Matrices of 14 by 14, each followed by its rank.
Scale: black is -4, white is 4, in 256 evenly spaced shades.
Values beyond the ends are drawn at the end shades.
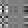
one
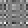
one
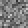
full rank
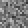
full rank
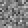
full rank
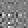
two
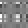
one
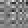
two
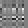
one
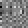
two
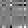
one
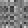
two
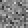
full rank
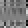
two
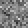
full rank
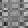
two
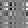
one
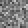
full rank
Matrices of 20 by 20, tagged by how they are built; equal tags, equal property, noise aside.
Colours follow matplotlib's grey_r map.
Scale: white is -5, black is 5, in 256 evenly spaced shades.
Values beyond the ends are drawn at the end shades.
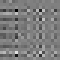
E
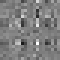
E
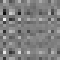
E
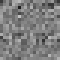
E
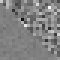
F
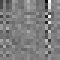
E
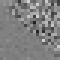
F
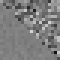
F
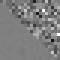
F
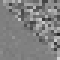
F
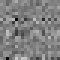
E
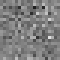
E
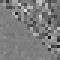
F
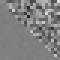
F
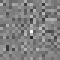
E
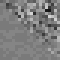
F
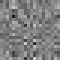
E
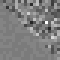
F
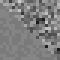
F
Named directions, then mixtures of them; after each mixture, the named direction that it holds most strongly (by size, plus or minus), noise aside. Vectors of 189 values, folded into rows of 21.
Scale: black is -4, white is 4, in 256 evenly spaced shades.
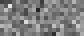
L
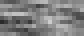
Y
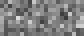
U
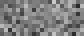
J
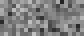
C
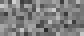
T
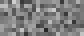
T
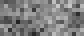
J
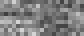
Y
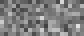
C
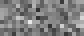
U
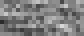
Y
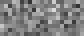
T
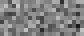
C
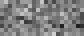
L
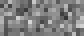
U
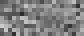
J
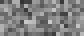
T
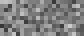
L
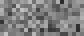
C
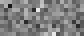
L
